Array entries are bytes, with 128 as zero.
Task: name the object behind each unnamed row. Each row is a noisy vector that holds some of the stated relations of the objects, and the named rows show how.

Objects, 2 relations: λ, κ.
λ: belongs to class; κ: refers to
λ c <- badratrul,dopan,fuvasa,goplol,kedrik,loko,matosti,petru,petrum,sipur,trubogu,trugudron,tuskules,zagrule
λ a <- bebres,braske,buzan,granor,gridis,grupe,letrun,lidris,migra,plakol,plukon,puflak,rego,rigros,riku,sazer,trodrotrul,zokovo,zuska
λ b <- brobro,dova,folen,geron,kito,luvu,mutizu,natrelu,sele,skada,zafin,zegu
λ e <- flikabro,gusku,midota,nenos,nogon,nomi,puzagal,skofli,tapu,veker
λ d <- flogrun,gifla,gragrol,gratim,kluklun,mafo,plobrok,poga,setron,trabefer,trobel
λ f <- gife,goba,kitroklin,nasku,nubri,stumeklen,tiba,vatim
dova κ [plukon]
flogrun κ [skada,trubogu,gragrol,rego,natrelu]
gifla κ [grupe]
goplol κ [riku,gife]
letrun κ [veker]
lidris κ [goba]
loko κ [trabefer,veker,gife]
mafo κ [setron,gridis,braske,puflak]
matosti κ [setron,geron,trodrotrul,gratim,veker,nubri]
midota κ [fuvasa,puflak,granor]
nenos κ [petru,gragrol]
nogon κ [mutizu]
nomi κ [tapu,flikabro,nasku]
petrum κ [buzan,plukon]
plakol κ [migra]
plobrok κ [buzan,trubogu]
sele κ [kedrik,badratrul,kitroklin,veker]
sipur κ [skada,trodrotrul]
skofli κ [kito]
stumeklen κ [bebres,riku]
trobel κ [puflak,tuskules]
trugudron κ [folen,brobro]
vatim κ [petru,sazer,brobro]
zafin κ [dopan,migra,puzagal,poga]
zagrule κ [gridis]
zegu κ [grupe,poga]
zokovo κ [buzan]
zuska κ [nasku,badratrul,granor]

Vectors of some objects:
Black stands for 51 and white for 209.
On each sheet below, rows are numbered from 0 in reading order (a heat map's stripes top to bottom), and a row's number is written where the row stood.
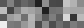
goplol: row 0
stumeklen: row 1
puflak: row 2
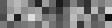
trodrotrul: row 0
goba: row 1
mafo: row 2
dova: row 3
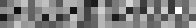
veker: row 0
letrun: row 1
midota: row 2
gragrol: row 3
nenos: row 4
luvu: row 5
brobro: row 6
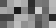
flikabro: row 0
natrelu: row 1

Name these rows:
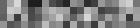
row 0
sazer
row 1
trabefer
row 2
kitroklin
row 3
nasku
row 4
lidris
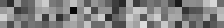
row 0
tiba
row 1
rigros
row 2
gusku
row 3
petrum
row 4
poga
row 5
petru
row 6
nubri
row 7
plakol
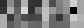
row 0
sele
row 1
flogrun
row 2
puzagal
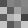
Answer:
trubogu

